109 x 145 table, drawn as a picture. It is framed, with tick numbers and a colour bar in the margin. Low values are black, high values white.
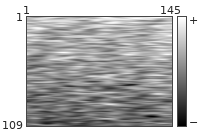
Values rise toward the top. The grain runs across in streaks. The values follow a bell shape.
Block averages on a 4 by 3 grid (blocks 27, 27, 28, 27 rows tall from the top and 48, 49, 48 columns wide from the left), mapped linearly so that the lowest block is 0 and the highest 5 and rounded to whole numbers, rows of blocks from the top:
5 5 5
3 3 4
2 2 2
0 1 0
